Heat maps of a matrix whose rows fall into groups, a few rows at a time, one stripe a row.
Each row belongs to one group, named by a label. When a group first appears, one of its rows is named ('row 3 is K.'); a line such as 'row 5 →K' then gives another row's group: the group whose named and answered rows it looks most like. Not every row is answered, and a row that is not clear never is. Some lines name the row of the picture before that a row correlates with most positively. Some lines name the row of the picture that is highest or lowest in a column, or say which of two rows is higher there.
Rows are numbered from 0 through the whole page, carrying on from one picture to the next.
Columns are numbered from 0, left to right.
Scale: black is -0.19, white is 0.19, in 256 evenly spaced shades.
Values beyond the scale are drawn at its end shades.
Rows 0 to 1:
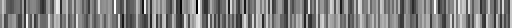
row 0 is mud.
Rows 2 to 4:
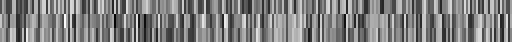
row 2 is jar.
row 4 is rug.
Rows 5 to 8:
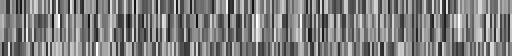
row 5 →rug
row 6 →mud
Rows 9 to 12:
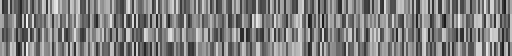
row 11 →jar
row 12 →rug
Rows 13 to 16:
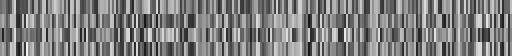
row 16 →rug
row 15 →jar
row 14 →rug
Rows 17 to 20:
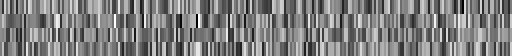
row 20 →mud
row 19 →rug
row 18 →mud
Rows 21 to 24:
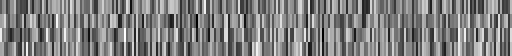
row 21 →jar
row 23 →mud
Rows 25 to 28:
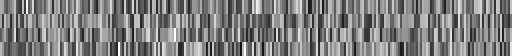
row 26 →jar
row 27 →jar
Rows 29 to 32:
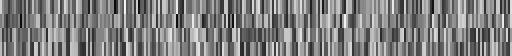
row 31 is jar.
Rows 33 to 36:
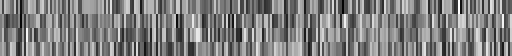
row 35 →mud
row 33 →jar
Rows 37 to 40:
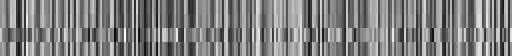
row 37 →rug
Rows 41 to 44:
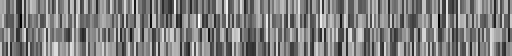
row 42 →mud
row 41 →rug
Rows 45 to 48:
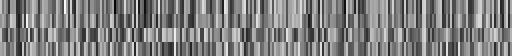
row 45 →rug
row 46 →rug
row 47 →jar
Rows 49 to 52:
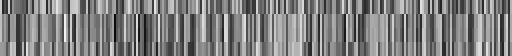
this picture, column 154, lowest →52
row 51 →rug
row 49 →jar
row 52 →rug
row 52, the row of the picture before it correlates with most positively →46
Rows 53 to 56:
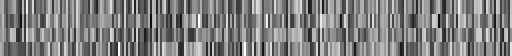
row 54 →mud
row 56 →mud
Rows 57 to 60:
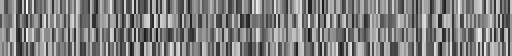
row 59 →rug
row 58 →jar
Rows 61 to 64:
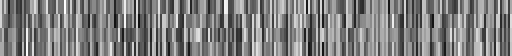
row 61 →rug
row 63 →mud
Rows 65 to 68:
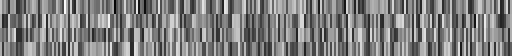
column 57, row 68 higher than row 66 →No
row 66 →jar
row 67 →jar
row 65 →rug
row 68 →jar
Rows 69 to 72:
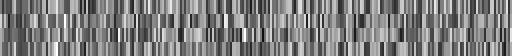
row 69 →jar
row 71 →mud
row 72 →jar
